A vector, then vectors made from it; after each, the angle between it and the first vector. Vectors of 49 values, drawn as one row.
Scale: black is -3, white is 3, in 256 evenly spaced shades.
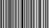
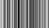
orthogonal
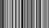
partly aligned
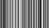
partly aligned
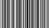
partly opposed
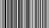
orthogonal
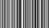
nearly opposite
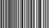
nearly parallel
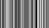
orthogonal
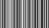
nearly opposite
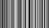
partly opposed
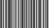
nearly parallel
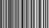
nearly parallel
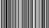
orthogonal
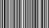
nearly opposite
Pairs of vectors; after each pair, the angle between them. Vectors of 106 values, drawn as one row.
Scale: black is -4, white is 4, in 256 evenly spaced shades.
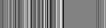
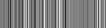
partly aligned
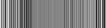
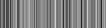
partly opposed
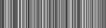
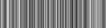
orthogonal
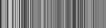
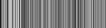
nearly parallel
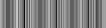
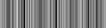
nearly parallel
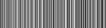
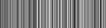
partly opposed
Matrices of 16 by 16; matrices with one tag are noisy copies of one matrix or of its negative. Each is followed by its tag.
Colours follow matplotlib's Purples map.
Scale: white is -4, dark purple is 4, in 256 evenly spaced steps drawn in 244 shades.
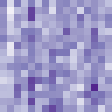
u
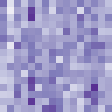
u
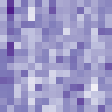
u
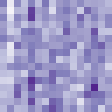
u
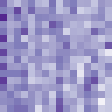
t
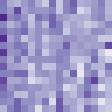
t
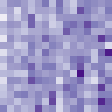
t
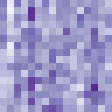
u
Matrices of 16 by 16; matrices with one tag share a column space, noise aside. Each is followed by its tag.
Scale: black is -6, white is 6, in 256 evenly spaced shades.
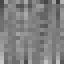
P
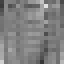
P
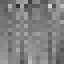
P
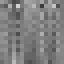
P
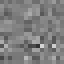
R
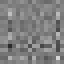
R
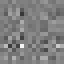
R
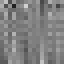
P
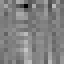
P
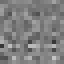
R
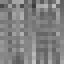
P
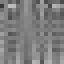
P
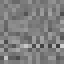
R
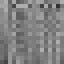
P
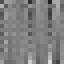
P
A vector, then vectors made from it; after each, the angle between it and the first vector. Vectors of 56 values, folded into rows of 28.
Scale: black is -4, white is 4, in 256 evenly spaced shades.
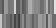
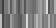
partly aligned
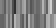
partly opposed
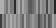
nearly opposite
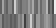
partly aligned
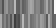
nearly parallel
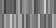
partly opposed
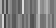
orthogonal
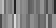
nearly opposite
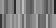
nearly opposite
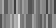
nearly opposite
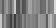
nearly parallel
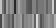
partly opposed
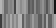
nearly opposite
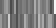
partly aligned
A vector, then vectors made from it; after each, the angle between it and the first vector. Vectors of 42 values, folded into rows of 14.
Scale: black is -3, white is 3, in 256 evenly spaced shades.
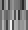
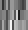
nearly parallel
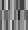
nearly parallel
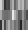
orthogonal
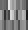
orthogonal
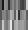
nearly parallel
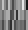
nearly opposite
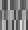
partly aligned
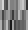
nearly opposite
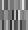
nearly opposite
